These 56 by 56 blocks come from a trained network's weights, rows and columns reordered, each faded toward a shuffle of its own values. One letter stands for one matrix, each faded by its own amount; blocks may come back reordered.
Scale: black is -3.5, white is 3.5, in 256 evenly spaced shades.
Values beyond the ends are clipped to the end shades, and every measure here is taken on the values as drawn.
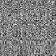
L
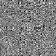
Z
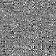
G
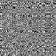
L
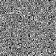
Z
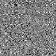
Z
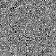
Z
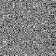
Z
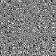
G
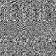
L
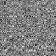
L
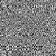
L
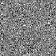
Z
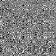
G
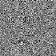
Z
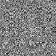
L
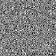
Z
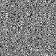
Z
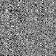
Z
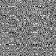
L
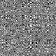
G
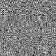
L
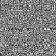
L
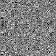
Z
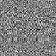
L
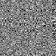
Z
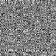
L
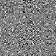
G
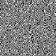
G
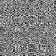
L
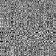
L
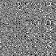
G
